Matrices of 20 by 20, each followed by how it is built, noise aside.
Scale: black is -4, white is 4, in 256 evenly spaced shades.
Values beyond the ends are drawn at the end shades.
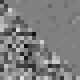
lower triangular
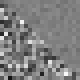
lower triangular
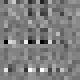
low rank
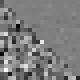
lower triangular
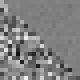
lower triangular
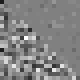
lower triangular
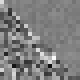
lower triangular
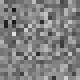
low rank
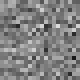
low rank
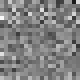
low rank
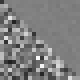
lower triangular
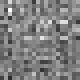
low rank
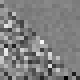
lower triangular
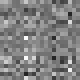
low rank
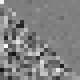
lower triangular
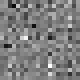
low rank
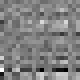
low rank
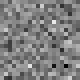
low rank
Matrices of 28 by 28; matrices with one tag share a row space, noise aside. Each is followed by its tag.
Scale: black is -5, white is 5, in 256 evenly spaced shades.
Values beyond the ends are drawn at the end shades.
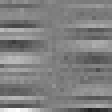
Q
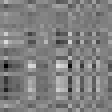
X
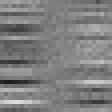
Q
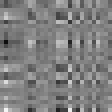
X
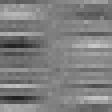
Q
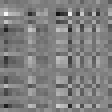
X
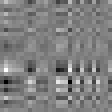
X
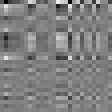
X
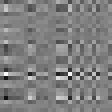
X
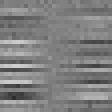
Q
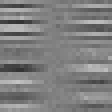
Q
